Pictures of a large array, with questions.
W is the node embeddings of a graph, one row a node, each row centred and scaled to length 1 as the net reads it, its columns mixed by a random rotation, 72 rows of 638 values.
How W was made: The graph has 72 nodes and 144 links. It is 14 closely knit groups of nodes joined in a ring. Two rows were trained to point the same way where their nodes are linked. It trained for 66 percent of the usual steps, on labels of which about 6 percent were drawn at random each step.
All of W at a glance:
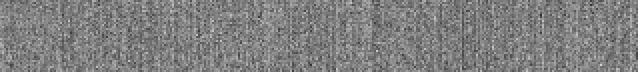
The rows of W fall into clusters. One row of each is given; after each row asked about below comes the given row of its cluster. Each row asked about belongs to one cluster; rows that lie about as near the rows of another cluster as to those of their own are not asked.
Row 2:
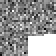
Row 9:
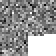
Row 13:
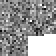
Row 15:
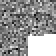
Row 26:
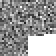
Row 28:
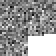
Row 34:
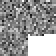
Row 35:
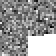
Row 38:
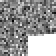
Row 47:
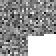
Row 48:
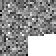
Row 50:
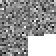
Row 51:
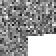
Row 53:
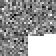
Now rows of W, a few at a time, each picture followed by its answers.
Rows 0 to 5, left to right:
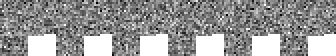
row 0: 48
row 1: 48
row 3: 53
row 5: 48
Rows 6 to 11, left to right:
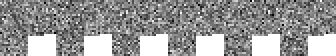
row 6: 47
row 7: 28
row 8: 47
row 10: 15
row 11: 48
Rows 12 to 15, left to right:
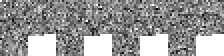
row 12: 38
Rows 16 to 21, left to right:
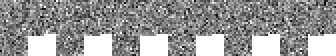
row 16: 13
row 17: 26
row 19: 15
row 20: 26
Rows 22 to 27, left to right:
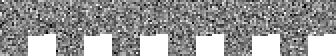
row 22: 35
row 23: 13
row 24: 50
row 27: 53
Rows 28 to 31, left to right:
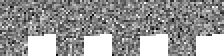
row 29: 2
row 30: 2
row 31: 26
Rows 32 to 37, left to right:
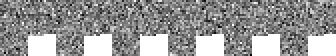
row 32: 15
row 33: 9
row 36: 48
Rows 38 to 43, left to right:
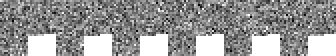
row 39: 13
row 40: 47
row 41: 9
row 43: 38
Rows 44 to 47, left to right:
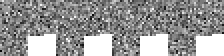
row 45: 2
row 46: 2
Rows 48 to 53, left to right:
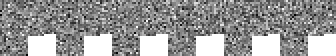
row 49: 47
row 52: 26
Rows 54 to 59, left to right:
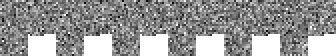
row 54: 34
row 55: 47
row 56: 34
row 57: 34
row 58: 34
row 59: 28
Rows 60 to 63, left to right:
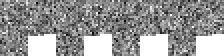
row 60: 51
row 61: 13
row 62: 38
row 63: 28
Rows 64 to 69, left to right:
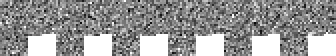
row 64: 28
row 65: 26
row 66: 15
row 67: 38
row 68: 13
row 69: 53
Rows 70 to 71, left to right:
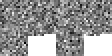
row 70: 9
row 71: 53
